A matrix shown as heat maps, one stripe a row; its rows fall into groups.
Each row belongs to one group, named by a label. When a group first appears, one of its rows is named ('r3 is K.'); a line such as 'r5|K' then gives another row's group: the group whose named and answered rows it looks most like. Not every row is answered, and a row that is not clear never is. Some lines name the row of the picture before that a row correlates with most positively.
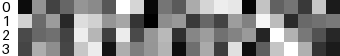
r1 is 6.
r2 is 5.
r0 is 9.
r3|5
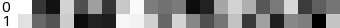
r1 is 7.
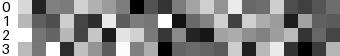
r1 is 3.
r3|6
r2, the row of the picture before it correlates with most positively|0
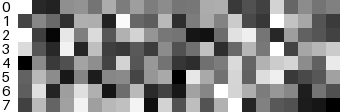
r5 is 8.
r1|5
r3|3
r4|5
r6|9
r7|9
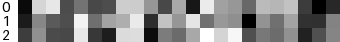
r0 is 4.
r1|9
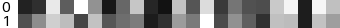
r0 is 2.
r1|2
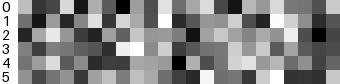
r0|3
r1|5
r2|4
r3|7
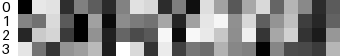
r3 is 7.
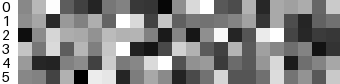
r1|7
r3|6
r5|3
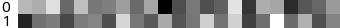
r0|6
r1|5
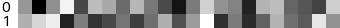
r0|3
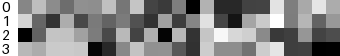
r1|3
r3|4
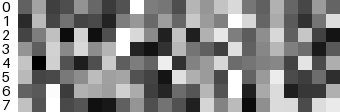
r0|9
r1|8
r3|6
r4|3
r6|6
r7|2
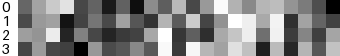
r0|4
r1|8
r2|8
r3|8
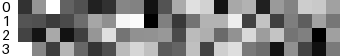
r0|2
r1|9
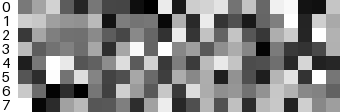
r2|2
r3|7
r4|4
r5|2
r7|3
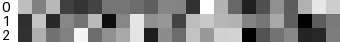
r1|9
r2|9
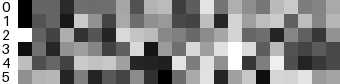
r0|5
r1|5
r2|7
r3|9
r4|6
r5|2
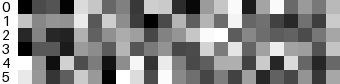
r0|5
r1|6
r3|5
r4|7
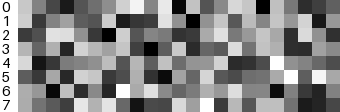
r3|6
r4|3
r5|2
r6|7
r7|6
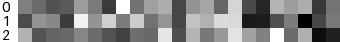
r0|5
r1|9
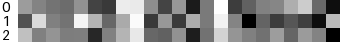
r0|4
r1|9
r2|4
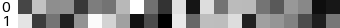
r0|4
